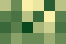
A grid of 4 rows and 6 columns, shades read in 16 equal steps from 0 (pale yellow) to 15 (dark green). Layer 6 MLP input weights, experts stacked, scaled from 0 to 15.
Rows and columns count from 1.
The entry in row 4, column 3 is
9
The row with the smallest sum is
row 1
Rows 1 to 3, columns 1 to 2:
4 9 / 10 11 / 12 10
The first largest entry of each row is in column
5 4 3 1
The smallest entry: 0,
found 2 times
